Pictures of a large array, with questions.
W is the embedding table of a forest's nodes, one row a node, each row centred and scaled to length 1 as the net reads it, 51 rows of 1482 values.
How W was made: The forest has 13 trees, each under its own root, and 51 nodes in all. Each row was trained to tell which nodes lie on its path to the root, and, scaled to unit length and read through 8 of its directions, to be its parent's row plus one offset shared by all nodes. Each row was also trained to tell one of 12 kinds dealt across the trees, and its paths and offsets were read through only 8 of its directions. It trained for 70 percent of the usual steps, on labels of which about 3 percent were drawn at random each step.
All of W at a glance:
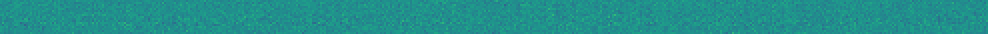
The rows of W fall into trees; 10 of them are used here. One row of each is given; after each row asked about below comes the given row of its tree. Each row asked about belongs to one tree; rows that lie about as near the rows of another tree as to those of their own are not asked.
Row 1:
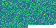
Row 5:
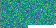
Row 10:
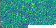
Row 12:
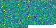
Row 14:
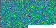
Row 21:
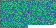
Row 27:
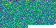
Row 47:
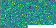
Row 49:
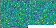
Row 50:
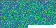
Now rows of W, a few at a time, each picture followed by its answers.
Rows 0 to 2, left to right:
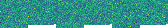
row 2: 47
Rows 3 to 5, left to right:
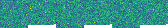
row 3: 50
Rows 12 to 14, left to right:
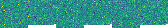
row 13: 5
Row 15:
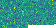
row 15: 1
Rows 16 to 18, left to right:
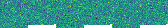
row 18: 5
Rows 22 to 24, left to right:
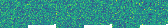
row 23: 47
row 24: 5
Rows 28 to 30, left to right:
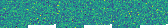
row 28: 50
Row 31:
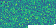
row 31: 50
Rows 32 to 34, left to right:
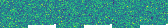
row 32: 50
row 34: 5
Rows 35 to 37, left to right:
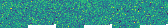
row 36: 10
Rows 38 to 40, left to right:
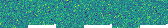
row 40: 50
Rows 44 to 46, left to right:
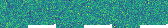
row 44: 1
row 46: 5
